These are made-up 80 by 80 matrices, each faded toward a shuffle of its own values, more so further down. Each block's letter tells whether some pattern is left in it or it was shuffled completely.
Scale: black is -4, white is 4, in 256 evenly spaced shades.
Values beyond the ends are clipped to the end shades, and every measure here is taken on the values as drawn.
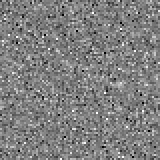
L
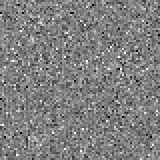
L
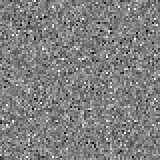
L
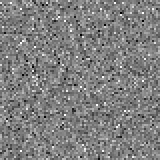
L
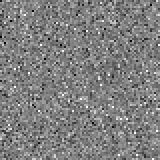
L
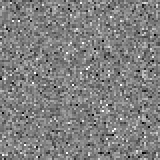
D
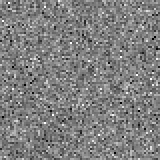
L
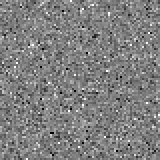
L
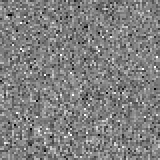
D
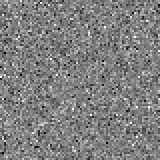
D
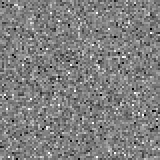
L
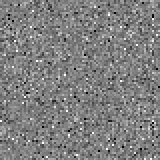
D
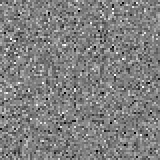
D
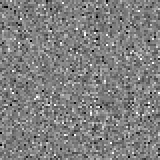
D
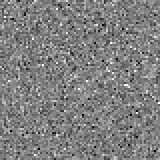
L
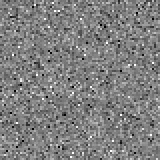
L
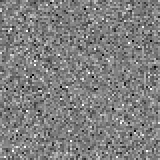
L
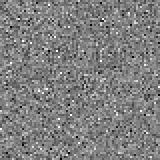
D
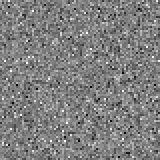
L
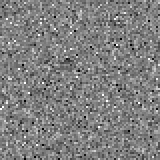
L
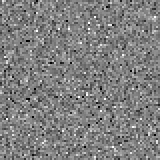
L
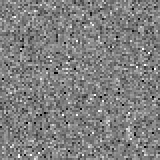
D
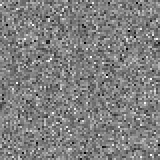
L
